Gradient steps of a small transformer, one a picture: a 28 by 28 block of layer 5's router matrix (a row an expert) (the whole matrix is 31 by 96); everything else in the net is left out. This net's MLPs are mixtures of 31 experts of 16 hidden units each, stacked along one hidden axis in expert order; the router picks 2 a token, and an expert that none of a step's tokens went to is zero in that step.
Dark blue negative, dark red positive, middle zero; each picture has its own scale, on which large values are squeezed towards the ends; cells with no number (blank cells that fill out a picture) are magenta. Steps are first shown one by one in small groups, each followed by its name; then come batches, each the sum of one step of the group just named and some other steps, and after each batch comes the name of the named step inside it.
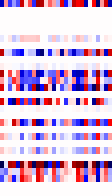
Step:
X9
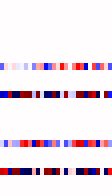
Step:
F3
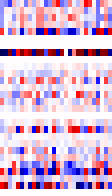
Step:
F3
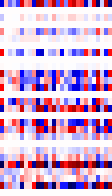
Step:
X9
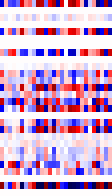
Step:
F3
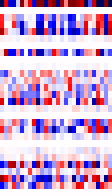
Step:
X9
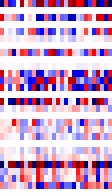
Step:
X9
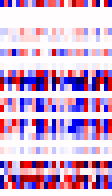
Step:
X9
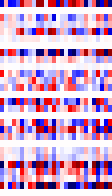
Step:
X9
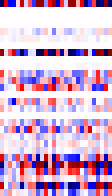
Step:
X9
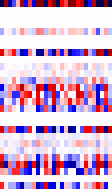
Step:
F3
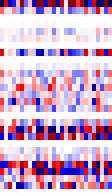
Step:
X9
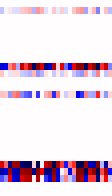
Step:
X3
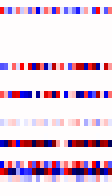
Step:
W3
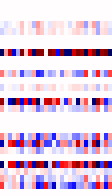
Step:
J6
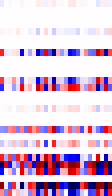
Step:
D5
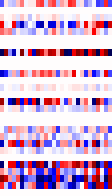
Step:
J6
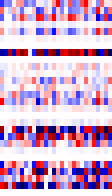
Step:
W3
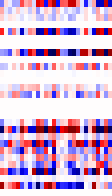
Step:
W3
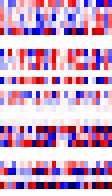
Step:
W3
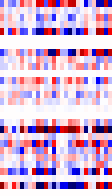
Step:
W3
